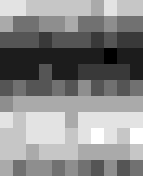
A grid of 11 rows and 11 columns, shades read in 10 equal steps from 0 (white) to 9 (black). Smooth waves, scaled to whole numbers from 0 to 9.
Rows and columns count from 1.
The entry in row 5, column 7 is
7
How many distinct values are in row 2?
3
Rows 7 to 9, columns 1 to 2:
4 3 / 1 2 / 2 2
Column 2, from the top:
1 5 6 8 8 5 3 2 2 2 5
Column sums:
44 47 47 44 45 47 45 49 44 50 46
